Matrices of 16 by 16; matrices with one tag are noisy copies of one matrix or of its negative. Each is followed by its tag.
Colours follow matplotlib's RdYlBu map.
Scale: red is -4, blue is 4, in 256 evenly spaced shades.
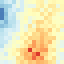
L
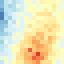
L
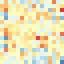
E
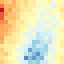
L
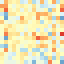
E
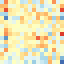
E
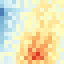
L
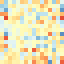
E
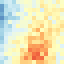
L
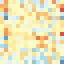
E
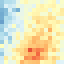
L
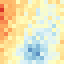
L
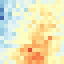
L
